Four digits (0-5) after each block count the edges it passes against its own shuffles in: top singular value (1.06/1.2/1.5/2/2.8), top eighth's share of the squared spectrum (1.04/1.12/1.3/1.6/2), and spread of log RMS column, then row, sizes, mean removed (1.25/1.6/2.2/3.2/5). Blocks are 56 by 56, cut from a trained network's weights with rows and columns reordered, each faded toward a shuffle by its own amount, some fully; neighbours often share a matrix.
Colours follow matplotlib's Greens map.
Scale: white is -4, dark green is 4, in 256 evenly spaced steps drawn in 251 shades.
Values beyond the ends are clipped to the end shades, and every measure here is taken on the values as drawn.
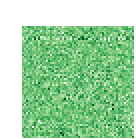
3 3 0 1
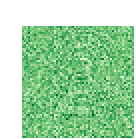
3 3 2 1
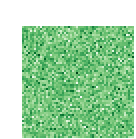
0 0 0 0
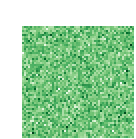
0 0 0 0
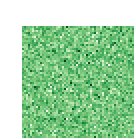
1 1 0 0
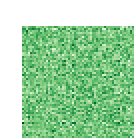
4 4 2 2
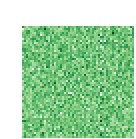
3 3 1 1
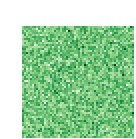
1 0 0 0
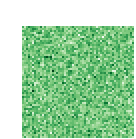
2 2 0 0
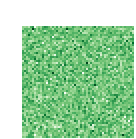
2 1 0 0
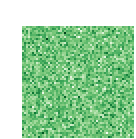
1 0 0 0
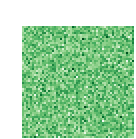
0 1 0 0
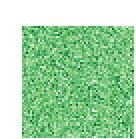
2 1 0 0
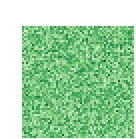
2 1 0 0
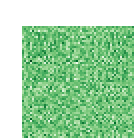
4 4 2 3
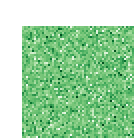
0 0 0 0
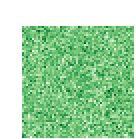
2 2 0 1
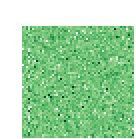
2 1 0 0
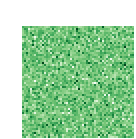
2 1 0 0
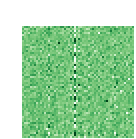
4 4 2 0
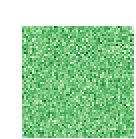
3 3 0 2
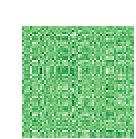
4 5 3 3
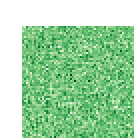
2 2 0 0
